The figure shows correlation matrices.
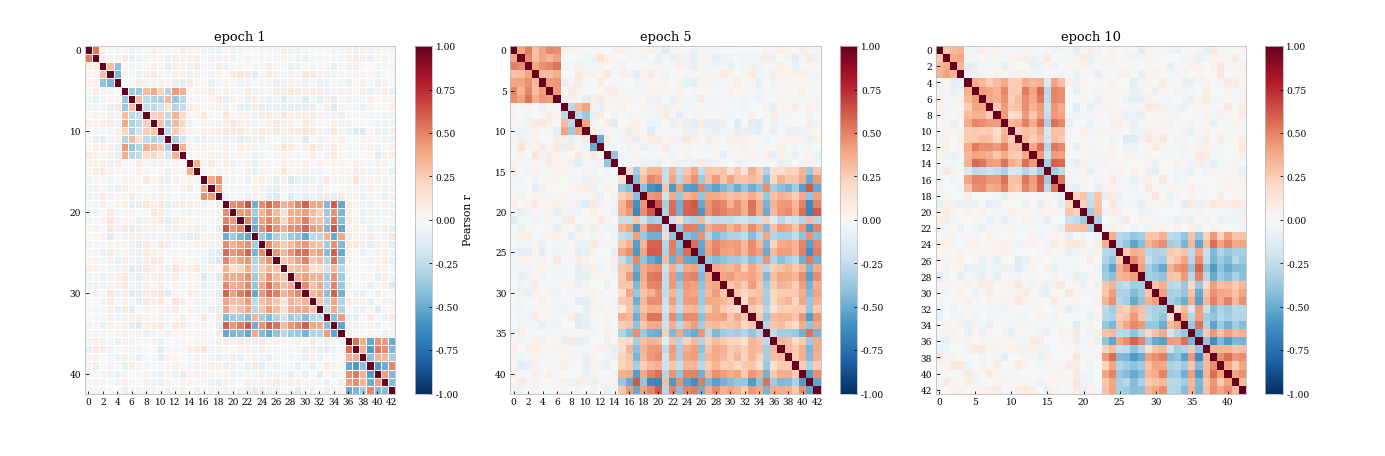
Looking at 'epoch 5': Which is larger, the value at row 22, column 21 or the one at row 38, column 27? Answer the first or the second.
the second
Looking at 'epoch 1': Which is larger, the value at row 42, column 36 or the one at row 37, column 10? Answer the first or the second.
the second
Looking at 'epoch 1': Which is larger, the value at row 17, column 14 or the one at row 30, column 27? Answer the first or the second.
the second
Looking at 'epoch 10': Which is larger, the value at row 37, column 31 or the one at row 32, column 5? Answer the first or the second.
the first
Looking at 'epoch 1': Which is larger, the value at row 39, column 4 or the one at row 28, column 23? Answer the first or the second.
the first
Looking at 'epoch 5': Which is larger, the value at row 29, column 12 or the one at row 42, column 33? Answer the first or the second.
the second
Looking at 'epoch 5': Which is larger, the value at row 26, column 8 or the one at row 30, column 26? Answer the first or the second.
the first
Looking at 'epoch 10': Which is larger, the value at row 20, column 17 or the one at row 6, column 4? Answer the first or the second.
the second
